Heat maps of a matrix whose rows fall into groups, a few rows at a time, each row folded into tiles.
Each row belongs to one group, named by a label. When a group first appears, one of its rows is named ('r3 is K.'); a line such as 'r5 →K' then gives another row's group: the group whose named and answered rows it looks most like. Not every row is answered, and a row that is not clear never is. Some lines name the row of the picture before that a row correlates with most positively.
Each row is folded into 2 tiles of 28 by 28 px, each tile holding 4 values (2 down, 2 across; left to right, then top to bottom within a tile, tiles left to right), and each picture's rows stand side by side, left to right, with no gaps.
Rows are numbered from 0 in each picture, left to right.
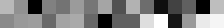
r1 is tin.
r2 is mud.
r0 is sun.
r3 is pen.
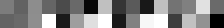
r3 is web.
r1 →pen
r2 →pen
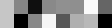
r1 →web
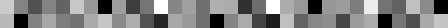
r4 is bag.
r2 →bag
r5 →sun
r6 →web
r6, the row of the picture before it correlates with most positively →1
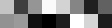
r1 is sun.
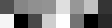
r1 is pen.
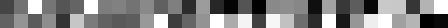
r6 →pen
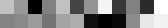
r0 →sun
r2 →pen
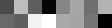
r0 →mud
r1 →tin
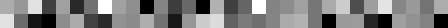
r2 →sun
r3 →pen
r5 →tin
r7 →tin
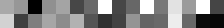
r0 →sun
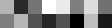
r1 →web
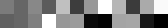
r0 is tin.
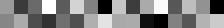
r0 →bag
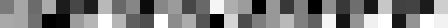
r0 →tin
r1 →pen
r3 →bag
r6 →pen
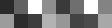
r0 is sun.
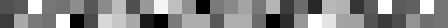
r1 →sun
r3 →sun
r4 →tin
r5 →pen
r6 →bag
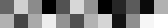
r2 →pen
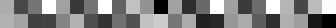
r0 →bag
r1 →bag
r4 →bag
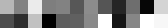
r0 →web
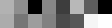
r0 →sun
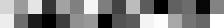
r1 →web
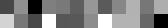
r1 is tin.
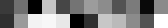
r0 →pen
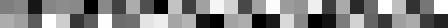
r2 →mud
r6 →bag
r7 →bag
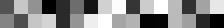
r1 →pen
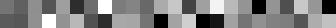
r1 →bag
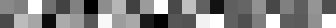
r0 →web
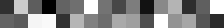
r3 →bag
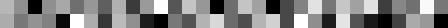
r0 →sun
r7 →web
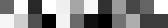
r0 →tin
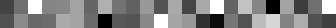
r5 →bag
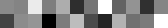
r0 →web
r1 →bag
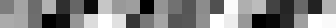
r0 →tin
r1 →pen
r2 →sun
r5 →pen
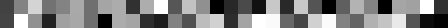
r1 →tin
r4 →pen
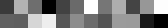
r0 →mud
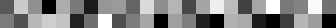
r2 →web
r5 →web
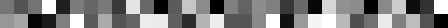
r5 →pen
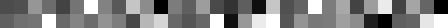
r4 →pen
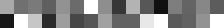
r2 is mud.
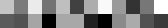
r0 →web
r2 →bag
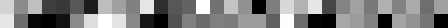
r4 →sun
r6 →tin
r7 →tin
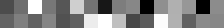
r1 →mud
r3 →sun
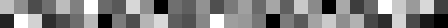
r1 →web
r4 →tin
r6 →bag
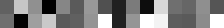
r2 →pen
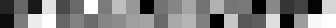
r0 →pen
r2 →sun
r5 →pen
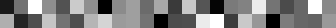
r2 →tin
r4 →web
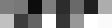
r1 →pen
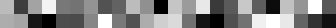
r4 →mud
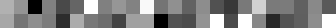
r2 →web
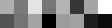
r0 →web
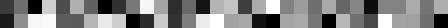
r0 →pen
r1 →mud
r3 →pen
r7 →tin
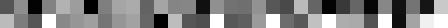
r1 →sun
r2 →tin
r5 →mud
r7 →pen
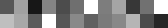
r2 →bag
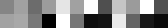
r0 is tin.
